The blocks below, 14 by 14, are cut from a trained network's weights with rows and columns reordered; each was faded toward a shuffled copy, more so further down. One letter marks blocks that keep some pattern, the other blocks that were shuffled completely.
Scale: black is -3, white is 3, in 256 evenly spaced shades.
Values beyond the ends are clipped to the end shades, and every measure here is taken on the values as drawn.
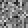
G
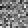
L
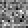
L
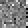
L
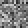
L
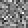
G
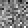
G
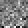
L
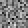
G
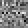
L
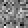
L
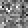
G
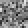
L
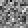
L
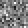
G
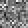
G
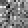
L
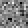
G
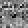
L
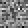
L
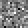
G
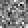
G
